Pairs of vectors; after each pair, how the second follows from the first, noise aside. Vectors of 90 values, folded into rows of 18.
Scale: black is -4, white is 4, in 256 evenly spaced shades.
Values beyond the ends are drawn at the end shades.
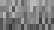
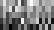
scaled up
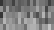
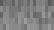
shrunk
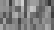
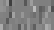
partly zeroed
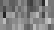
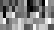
scaled up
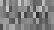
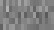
shrunk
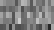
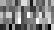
scaled up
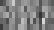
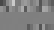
partly zeroed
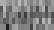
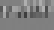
partly zeroed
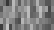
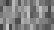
copied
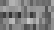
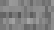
shrunk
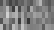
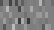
partly zeroed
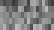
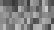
copied
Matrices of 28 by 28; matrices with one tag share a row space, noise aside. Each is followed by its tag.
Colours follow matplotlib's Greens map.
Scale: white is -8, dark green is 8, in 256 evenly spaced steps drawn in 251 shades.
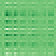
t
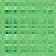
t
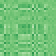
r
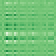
t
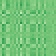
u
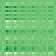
t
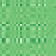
u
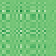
u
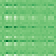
t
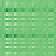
t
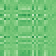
r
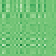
u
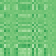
r
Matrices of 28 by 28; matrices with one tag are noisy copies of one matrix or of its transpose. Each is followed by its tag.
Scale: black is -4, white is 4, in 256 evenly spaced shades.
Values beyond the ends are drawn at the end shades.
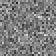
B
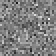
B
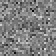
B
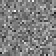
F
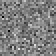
B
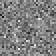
B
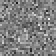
B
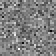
B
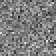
F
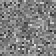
B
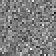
F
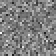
F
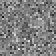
B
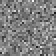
F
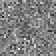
B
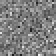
F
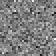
F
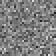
F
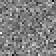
F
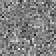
B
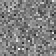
B
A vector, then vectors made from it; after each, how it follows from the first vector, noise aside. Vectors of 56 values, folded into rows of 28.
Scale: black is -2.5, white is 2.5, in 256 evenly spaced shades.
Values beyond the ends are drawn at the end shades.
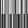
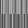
shrunk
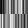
sign-scrambled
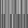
shrunk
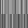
shrunk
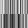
sign-scrambled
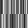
sign-scrambled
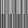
shrunk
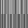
shrunk
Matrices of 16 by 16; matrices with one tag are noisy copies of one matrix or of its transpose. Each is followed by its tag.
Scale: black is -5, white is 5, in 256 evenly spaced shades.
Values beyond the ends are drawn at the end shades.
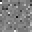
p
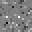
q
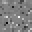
q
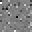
p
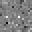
q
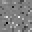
q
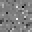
q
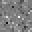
q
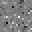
q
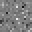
q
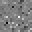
q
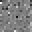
p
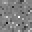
q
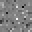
q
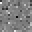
p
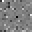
p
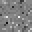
q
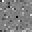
p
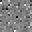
p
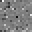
p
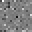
p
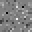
q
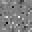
q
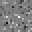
q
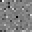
p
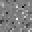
q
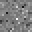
q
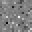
q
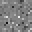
q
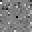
p
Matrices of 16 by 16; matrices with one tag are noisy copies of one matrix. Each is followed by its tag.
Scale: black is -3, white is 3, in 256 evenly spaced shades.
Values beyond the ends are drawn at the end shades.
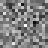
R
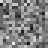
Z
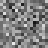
R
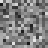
Z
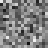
Z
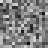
Z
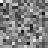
Z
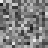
Z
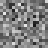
R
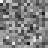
Z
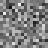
R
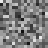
Z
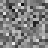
R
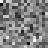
Z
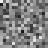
Z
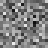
R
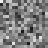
Z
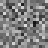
R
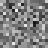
R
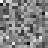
Z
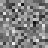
R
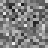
R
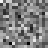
Z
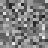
R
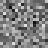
R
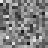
Z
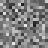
R
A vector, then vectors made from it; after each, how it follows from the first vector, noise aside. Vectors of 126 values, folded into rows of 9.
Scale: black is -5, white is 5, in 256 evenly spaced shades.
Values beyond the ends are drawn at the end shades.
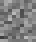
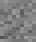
shrunk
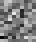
scaled up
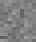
shrunk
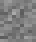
shrunk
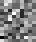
scaled up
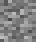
sign-scrambled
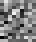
scaled up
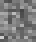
sign-scrambled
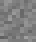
shrunk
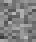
sign-scrambled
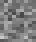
sign-scrambled
